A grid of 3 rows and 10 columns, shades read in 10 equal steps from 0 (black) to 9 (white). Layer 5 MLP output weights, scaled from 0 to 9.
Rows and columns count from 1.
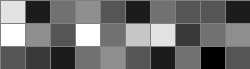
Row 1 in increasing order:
1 1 1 3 3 3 4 4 5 8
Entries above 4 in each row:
2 6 1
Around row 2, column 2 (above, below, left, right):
1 2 9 3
